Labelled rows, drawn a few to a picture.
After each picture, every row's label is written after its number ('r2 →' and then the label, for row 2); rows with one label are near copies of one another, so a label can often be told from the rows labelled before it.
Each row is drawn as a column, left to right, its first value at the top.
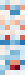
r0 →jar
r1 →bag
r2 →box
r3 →box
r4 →bag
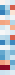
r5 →box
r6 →box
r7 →bag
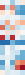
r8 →bag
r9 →jar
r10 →bag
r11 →box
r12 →box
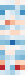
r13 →box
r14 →jar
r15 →jar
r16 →box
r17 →box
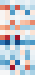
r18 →bag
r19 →bag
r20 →box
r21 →bag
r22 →jar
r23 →box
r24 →jar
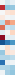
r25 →bag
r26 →jar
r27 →jar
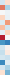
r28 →bag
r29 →jar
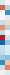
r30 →bag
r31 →box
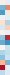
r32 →box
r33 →bag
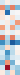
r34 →bag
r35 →box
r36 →bag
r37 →jar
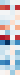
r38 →bag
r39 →bag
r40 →jar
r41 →bag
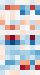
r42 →jar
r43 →bag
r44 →bag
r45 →bag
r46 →box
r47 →box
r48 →bag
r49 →box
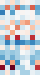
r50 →box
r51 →bag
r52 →box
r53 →bag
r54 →jar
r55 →jar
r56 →bag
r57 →box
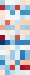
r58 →bag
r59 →jar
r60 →box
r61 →bag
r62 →box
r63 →box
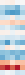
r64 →box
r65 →box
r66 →box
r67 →box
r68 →box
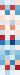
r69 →bag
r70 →box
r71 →bag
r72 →box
